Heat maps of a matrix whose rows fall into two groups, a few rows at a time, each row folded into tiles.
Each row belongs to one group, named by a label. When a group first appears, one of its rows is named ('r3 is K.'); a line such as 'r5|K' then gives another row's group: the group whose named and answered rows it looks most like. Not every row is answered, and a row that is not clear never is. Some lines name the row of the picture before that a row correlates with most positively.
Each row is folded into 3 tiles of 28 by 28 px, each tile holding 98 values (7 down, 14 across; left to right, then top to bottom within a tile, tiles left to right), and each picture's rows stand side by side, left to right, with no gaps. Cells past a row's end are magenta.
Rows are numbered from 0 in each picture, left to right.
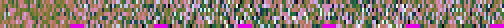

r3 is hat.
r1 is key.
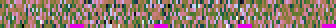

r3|hat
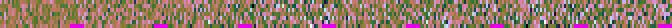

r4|key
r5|hat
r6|key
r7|hat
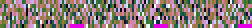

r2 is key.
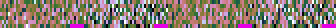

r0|hat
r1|key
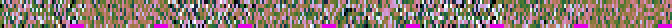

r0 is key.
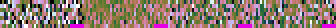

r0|hat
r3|hat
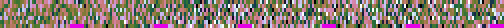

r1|key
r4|key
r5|key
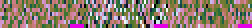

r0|hat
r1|key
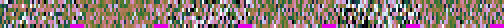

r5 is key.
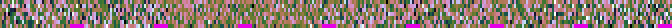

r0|hat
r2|key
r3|key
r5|hat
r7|key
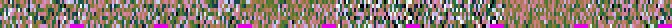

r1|key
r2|hat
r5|key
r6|key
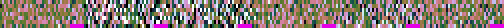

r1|key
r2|key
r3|hat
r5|key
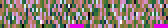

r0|key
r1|hat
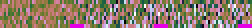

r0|hat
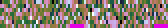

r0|hat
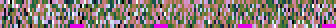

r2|key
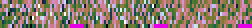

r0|hat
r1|key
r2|hat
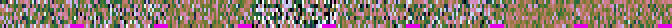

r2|key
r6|key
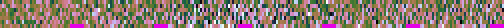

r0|hat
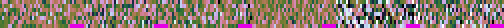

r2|hat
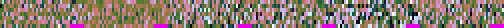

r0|key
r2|key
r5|key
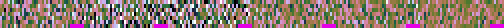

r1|key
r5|hat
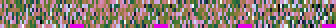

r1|key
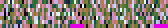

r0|hat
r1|key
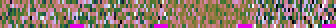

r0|hat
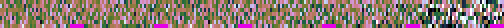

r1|key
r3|key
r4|key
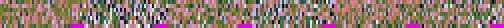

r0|hat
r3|hat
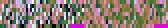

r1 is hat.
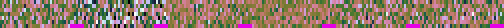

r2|key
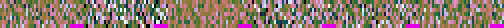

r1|key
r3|hat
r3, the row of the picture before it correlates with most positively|0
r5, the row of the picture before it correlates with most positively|1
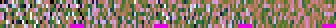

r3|hat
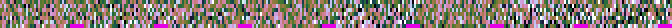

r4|hat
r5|key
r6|key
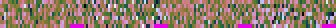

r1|key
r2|key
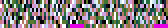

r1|hat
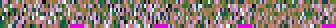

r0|hat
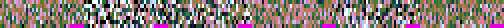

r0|key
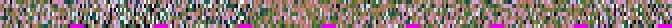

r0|hat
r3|hat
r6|hat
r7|key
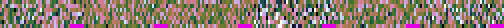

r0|hat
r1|key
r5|key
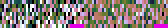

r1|hat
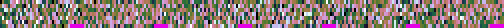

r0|hat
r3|hat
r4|hat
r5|hat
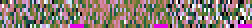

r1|key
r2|key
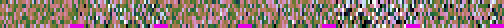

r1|key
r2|hat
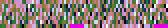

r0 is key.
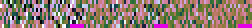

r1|key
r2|hat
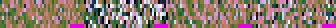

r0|hat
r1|hat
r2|hat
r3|hat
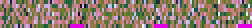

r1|key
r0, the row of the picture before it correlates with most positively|2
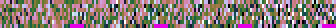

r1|key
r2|key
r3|key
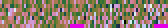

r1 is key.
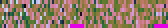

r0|hat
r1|hat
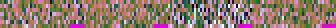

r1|key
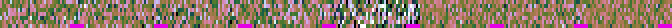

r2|hat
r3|hat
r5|key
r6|key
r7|key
